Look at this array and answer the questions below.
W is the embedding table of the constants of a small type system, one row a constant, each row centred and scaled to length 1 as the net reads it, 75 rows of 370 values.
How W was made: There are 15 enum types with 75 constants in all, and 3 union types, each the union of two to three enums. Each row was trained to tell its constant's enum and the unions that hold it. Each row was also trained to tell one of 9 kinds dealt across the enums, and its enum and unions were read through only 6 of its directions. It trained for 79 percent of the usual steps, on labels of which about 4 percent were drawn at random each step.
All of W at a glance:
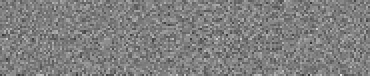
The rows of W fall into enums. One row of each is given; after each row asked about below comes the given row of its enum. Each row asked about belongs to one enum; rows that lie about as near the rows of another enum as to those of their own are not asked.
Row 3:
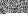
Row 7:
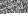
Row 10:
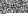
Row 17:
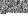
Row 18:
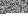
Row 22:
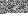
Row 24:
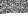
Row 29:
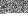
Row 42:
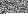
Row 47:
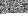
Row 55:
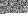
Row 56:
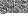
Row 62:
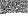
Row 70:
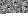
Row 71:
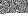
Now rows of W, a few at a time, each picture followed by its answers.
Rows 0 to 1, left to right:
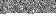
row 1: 29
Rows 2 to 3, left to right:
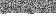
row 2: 70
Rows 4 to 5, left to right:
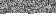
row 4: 17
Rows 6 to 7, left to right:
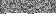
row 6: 47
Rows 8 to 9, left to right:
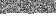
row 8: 3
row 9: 24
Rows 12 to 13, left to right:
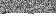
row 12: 70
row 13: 3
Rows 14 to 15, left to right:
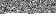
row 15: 47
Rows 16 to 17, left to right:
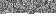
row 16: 24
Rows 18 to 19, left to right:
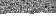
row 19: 70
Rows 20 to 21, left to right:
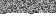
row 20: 18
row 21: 70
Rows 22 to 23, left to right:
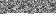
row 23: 7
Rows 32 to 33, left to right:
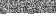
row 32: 3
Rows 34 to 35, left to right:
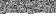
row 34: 55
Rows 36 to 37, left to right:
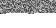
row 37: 24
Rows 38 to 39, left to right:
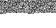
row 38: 22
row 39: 22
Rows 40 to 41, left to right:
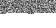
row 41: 47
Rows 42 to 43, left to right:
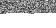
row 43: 3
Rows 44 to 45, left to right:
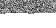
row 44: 29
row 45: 17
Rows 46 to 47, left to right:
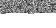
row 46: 70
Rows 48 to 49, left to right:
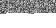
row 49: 3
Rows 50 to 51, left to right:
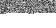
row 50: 71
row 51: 24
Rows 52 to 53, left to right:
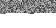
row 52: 18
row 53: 18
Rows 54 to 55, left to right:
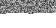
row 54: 18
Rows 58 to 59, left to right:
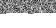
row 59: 71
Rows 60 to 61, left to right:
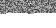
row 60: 71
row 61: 24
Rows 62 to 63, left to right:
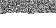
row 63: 47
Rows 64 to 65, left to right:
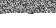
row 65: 18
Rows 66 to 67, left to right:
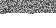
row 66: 17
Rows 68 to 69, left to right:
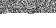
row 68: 47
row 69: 17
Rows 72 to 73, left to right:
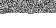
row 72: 17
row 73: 62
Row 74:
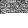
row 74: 29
